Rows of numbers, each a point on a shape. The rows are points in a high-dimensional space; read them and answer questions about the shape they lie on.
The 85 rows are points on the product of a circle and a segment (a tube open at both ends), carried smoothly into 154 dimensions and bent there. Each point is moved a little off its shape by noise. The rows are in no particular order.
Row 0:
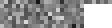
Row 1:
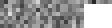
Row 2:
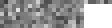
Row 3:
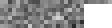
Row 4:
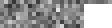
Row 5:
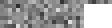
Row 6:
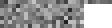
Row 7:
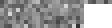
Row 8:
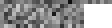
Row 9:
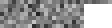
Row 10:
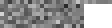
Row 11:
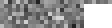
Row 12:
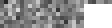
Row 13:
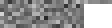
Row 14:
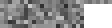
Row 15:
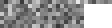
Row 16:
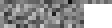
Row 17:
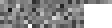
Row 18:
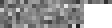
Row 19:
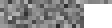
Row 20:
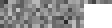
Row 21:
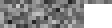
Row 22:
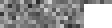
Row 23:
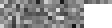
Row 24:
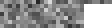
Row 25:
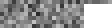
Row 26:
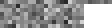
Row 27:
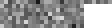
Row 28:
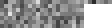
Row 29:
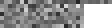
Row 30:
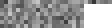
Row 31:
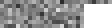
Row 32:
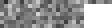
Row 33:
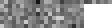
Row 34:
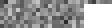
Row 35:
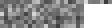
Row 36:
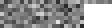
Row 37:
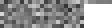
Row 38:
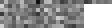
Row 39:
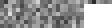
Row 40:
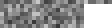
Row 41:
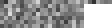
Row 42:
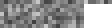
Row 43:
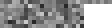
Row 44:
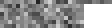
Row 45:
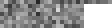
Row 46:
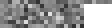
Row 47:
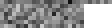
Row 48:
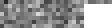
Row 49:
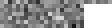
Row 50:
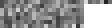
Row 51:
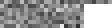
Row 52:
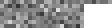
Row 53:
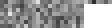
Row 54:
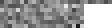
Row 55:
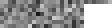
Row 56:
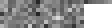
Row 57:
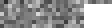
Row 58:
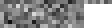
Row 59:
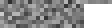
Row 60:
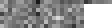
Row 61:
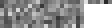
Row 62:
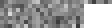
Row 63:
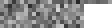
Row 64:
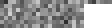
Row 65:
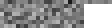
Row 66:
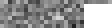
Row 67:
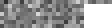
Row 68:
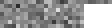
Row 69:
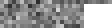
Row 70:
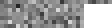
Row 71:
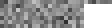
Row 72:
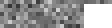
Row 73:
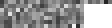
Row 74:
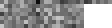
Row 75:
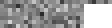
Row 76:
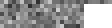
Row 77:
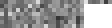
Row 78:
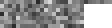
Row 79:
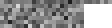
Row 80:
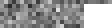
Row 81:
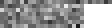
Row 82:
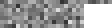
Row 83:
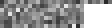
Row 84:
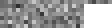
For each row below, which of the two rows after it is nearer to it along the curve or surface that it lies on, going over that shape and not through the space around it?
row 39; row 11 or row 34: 34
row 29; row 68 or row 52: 52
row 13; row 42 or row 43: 43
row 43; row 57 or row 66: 66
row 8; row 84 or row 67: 67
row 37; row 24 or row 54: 54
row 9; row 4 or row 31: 4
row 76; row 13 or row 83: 83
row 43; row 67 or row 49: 49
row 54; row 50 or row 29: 29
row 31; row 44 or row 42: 44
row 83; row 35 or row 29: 35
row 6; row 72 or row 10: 72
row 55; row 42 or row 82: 82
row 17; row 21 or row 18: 21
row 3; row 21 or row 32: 21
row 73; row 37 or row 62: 62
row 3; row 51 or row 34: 51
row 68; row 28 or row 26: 26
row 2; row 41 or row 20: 41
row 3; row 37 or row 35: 37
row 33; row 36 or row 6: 36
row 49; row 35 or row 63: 63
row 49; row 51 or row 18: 51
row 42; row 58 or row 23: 58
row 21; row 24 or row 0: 0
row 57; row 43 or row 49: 43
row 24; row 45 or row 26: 26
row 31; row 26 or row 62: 26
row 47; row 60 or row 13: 13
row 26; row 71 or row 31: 31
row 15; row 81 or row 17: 81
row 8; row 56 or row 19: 19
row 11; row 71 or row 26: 26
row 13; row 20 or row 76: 20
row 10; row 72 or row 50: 50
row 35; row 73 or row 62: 73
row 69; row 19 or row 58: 19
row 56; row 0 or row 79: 0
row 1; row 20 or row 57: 20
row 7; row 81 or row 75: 81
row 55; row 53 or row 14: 14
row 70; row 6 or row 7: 6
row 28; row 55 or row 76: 76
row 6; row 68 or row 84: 84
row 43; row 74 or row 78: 74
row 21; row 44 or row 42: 42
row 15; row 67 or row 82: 67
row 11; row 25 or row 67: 25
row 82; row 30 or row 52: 52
